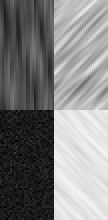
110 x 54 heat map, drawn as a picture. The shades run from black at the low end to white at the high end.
The table splits into 2 rows of 2 panels. Panel 1,1: low, streaked downward. Panel 1,2: high, slanting up to the right. Panel 2,1: very low, fine-grained, faint in contrast. Panel 2,2: very high, slanting down to the right, faint in contrast.
